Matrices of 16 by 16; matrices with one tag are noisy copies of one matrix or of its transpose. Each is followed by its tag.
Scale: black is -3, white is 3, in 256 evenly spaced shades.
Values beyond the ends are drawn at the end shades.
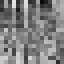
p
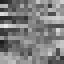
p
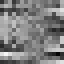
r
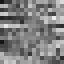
p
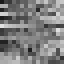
p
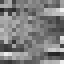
r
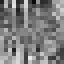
p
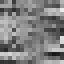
r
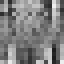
r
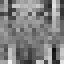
r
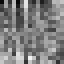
p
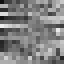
p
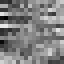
p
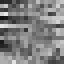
p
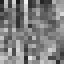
p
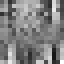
r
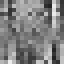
r
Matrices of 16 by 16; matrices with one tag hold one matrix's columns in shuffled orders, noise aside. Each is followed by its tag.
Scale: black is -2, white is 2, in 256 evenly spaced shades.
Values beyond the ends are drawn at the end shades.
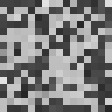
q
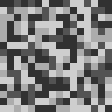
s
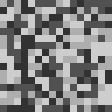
q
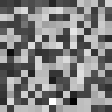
s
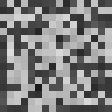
q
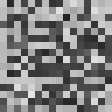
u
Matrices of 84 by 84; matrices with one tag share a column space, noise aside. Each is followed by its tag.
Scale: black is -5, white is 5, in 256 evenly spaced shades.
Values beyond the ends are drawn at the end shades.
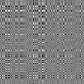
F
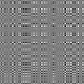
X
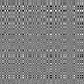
F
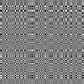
F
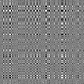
F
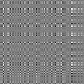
X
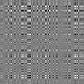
F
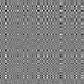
F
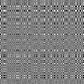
F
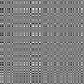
X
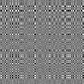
F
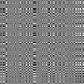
X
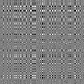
F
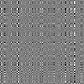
X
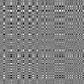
F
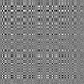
F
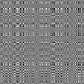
X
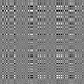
F
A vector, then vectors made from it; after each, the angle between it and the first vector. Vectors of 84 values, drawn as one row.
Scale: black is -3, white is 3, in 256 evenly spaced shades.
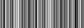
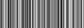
orthogonal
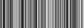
partly aligned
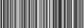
partly aligned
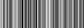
partly aligned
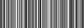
partly aligned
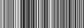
partly aligned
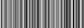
orthogonal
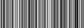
nearly parallel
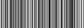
orthogonal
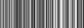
partly opposed
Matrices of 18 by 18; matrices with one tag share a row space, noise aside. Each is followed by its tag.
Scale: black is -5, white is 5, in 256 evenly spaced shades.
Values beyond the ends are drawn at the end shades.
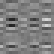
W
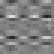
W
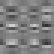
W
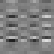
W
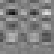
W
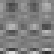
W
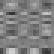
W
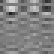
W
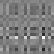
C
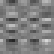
W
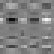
W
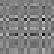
C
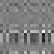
C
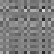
C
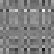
C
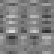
W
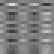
W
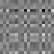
C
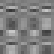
W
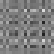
C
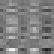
W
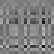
C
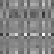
C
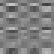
W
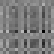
C
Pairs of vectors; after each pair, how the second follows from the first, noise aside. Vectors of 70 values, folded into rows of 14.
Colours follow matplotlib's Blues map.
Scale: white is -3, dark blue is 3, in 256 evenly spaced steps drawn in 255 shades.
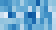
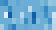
partly zeroed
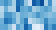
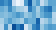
reversed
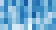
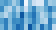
reversed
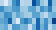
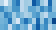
copied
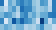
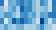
copied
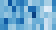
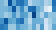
copied
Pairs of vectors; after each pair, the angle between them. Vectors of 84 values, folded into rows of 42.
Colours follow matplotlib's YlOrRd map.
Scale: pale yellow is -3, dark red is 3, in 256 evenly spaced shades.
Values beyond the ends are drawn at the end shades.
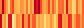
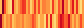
partly aligned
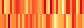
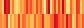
nearly opposite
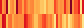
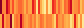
partly aligned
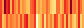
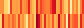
nearly opposite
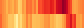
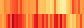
nearly opposite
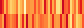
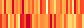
orthogonal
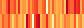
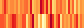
partly opposed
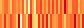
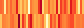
partly aligned
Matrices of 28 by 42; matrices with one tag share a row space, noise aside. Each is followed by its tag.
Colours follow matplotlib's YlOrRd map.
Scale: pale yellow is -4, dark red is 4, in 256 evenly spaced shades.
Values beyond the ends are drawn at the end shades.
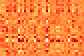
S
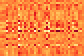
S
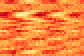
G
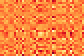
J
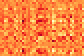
J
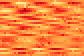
G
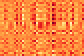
J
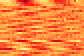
G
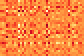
S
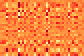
S
